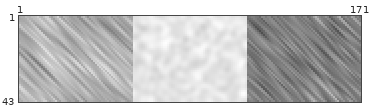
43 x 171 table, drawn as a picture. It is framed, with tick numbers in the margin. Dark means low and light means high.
It is made of 1 by 3 panels. Panel 1,1: high, slanting down to the right. Panel 1,2: very high, blotchy, faint in contrast. Panel 1,3: middling, slanting down to the right.
